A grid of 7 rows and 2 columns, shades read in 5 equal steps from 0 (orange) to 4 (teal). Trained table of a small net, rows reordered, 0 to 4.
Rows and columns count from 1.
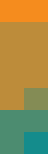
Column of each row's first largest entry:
1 1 1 1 2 1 2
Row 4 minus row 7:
-2 -3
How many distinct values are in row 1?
1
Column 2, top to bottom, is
0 1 1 1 2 3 4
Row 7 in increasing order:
3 4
